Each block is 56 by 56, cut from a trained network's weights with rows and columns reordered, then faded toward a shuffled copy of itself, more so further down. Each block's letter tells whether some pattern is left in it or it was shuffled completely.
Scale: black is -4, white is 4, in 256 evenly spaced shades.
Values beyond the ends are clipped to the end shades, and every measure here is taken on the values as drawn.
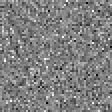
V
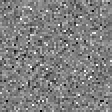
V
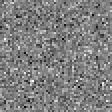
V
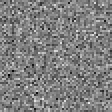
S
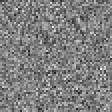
S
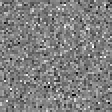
V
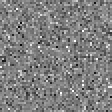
V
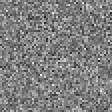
V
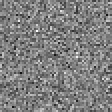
S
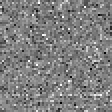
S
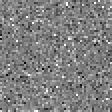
V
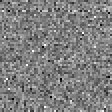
S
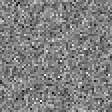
S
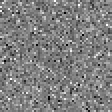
V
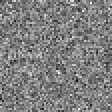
S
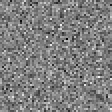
S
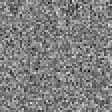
S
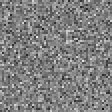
V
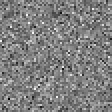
S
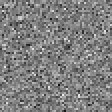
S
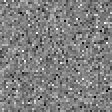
V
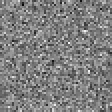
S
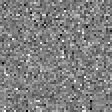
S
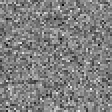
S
